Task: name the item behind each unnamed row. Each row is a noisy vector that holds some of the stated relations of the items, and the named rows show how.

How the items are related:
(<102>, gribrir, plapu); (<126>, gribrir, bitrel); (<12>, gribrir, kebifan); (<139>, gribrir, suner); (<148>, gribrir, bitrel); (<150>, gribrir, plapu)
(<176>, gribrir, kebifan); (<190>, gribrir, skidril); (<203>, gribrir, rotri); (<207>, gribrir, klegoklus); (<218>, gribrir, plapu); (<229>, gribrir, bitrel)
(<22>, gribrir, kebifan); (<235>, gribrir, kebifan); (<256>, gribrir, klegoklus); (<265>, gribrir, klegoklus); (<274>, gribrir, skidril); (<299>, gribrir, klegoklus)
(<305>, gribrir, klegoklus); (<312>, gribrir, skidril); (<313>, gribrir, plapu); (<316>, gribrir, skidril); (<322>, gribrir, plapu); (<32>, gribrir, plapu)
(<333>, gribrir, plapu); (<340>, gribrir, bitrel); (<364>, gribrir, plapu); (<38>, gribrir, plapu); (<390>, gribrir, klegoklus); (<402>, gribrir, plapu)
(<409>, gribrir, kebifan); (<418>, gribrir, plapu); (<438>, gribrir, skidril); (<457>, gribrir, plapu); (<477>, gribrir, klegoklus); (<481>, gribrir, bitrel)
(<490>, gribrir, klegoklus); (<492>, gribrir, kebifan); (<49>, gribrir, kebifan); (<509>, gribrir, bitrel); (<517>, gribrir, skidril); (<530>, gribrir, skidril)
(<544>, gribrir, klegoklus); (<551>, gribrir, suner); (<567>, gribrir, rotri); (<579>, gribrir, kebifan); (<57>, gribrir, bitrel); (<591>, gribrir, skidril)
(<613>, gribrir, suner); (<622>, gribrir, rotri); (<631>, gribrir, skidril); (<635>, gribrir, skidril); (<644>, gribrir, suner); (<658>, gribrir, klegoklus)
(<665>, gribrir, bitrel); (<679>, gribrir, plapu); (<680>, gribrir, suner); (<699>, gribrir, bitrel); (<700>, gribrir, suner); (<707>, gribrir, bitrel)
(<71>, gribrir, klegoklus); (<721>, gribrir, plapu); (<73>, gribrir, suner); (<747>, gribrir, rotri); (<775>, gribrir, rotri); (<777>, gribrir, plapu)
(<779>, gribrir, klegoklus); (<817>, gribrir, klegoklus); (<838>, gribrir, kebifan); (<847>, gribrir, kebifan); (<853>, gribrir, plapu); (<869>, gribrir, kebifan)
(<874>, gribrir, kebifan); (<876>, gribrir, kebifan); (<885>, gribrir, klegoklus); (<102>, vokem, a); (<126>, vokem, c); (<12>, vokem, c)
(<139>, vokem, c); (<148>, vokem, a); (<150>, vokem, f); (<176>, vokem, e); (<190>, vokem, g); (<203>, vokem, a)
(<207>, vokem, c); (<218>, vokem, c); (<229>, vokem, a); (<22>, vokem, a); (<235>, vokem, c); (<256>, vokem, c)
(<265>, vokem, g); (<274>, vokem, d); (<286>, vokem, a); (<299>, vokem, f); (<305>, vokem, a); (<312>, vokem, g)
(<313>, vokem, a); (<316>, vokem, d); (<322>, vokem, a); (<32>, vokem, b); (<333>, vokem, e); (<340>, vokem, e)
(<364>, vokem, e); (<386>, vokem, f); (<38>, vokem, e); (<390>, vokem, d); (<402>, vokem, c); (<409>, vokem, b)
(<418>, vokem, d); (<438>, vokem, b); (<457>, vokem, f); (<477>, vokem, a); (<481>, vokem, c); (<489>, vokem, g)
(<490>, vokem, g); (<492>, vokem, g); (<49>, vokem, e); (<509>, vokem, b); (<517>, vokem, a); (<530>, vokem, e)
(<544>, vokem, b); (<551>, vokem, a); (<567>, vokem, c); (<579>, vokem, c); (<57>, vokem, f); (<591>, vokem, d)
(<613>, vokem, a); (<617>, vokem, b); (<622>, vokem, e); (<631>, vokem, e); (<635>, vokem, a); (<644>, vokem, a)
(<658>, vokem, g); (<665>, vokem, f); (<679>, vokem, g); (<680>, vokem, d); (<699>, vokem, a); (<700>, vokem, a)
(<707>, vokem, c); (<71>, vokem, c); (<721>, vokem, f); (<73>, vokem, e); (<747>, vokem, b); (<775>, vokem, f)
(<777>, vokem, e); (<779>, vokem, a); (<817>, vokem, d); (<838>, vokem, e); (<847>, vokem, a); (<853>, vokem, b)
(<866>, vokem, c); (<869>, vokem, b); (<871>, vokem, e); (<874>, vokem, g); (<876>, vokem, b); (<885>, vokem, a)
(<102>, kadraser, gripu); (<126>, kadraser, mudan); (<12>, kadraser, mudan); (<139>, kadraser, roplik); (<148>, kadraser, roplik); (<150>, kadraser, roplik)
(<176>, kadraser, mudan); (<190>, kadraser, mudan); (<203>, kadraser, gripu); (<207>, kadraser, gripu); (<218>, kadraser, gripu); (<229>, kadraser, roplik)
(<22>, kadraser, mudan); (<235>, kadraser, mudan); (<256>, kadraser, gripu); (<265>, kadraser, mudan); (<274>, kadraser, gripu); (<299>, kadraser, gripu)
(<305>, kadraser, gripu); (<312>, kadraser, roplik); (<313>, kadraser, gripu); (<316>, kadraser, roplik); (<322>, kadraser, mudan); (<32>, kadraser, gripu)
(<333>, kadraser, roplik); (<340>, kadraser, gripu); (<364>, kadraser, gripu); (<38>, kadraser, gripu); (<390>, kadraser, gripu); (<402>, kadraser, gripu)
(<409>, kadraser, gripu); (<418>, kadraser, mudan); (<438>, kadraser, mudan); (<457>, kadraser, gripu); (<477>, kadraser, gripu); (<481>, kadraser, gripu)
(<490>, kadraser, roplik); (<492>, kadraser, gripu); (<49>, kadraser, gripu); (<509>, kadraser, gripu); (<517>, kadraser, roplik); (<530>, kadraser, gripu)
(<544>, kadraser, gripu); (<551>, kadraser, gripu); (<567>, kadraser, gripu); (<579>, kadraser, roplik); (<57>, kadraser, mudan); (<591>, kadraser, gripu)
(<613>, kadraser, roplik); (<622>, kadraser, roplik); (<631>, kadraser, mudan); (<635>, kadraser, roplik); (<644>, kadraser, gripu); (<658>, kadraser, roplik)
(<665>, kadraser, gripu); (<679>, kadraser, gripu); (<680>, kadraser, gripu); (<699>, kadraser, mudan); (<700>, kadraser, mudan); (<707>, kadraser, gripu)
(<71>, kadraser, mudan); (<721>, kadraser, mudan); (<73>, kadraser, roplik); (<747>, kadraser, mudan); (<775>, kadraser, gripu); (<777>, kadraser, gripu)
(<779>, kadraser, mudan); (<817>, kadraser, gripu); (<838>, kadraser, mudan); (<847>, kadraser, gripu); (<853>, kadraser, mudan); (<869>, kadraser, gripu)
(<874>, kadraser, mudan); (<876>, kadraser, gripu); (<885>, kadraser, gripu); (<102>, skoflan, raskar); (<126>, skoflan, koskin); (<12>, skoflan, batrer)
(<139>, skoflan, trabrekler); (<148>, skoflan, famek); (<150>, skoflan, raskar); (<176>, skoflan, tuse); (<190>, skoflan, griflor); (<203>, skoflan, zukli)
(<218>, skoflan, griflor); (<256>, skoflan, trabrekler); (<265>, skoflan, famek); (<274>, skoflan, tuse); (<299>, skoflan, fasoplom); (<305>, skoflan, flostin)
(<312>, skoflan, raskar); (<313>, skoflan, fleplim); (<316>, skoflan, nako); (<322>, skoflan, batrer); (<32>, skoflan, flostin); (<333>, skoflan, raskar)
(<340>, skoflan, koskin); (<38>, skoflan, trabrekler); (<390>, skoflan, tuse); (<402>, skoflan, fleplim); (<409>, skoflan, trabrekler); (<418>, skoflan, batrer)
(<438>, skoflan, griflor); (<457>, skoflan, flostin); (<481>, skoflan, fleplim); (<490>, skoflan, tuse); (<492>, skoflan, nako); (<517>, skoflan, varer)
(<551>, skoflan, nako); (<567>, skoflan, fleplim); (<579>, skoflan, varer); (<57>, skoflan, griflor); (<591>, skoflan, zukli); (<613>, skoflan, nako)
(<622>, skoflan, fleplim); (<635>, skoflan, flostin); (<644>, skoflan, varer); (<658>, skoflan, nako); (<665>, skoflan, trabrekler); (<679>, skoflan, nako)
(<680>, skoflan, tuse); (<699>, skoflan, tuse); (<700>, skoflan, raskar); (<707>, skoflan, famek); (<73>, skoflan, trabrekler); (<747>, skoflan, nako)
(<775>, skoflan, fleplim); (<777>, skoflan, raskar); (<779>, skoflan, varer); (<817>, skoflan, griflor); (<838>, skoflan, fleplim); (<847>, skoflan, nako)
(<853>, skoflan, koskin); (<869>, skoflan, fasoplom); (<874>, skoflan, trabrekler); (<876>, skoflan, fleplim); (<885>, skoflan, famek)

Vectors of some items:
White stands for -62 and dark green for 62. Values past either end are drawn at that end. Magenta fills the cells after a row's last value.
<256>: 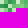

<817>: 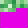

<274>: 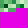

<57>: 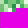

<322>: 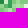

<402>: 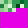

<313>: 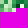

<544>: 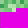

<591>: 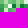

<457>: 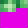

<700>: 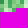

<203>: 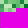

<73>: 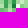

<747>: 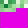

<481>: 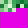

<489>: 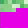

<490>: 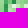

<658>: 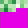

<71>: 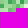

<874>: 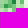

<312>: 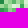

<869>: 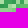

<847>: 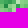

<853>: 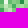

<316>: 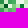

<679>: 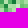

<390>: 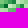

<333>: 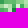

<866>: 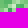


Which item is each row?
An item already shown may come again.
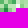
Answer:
<658>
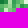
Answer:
<530>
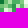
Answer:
<631>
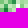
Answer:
<658>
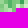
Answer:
<779>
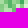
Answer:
<779>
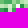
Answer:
<150>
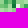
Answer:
<38>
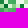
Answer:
<316>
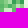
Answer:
<190>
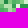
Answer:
<299>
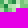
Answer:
<679>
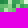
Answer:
<530>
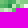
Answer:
<699>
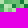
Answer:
<203>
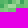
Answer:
<102>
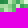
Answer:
<871>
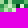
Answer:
<876>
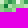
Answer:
<139>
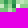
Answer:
<73>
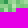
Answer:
<286>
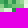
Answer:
<176>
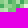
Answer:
<71>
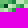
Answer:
<680>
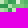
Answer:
<256>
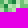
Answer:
<679>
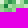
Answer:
<139>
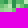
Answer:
<364>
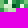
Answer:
<622>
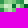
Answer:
<340>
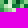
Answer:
<775>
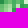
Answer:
<777>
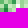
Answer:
<658>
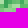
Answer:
<644>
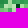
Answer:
<305>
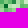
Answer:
<492>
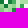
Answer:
<418>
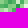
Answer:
<235>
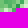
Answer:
<22>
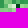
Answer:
<32>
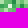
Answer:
<817>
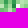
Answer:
<73>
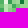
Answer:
<126>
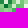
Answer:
<12>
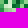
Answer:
<775>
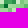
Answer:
<409>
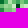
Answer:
<635>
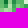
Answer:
<49>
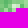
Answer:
<617>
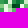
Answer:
<838>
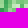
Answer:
<517>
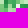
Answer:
<665>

